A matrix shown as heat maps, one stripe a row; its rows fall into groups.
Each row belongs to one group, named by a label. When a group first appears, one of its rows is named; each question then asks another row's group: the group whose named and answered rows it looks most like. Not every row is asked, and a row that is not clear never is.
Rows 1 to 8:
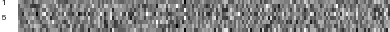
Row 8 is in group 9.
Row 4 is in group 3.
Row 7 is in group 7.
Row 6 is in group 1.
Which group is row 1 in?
9
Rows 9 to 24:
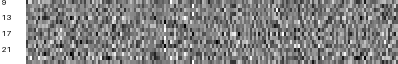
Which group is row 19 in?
3
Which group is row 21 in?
1
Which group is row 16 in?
1
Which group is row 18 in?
1
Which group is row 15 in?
7
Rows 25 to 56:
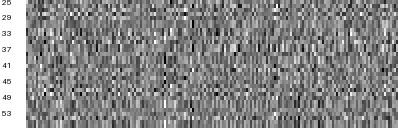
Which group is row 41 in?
7
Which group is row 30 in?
9
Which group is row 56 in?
1
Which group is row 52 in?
9
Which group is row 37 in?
9
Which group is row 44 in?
7
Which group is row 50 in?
1
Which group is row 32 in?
3
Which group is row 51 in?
1
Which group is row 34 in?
1
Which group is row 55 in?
1
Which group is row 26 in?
9
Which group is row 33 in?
3
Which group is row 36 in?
9
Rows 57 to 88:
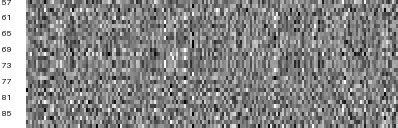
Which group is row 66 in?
7
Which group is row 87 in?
3
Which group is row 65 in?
9
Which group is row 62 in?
1
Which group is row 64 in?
1
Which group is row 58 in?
9
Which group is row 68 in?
9
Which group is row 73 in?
1
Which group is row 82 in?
7
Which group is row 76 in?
7
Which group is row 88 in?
9
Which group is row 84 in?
3
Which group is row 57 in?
3
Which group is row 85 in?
9
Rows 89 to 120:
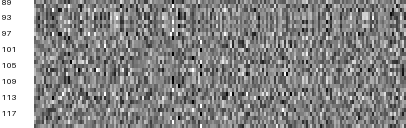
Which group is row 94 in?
1
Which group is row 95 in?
3
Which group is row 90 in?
1
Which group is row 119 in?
1
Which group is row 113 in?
3
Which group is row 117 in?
9
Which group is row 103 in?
7
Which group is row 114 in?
7
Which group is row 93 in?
3
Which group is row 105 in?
9
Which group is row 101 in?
9
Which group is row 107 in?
9
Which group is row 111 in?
1
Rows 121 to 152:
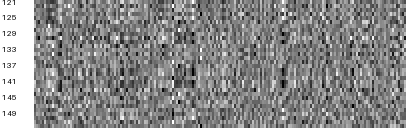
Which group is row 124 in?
9
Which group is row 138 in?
7
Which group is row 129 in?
7
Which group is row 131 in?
7
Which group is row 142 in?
7
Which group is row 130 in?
3
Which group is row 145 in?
1
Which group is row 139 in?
7
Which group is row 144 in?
3
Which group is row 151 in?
1
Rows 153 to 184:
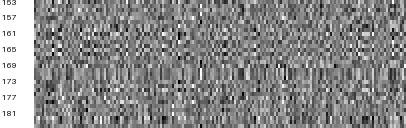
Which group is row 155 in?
7
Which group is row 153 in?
3
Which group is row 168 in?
9
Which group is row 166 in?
3
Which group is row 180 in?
9
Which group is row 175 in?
3
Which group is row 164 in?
3
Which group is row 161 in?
3
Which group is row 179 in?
1
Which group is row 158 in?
9
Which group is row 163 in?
3
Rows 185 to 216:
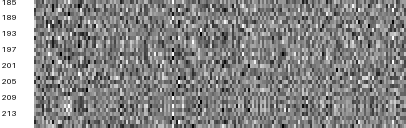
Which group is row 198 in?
7
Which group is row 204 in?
3
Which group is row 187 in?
3
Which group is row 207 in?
9
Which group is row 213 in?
1
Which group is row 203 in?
7
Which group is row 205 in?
3
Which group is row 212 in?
9
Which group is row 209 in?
1
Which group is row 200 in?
3
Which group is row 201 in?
9
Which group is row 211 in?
1
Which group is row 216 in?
7
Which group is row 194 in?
3
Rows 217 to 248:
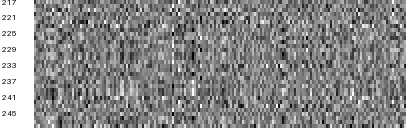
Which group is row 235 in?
7
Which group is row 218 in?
1
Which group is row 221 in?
9
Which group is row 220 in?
3
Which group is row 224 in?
7
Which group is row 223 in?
3
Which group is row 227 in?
7
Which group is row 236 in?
9
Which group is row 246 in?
7
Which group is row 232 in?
1
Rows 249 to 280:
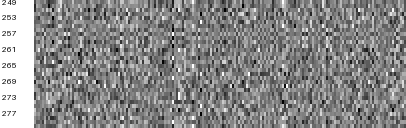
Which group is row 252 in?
9
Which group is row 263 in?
1
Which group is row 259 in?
3
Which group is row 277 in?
9
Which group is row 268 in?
1
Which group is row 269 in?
7
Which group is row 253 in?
3
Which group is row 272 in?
3
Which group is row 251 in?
3
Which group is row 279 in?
1
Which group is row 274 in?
7
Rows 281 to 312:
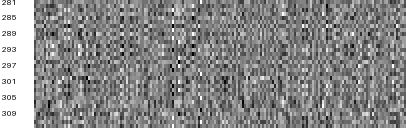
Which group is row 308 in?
9
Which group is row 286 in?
1
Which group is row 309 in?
3
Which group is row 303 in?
3
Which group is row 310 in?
1
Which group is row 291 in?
3
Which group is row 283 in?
1
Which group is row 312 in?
1
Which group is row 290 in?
1
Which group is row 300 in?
9
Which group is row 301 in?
3
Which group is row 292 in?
7
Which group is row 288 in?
1
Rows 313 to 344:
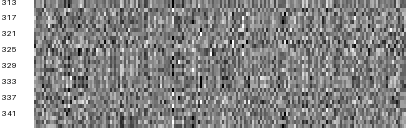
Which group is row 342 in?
7
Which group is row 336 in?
1
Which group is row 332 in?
9
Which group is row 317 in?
7
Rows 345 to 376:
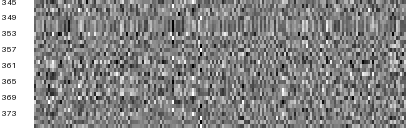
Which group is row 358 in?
9
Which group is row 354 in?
1
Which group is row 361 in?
7
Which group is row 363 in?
3
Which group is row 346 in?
1
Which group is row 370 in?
7
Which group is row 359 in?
1
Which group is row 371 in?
9
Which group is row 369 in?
7
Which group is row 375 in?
9
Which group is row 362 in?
9
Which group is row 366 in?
7
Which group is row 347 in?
7
